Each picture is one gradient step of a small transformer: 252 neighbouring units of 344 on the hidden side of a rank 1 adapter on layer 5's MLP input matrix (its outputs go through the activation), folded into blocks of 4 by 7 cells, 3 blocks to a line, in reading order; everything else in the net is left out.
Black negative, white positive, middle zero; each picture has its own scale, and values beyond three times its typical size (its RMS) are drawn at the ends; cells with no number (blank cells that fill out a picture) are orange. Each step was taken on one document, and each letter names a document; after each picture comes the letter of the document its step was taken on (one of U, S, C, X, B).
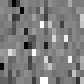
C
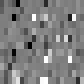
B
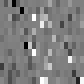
C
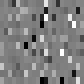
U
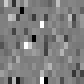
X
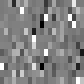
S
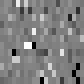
U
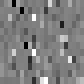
C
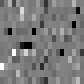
S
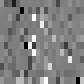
C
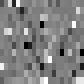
S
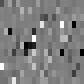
S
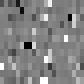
B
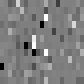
U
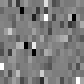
B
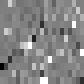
S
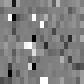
X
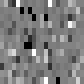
C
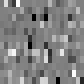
C
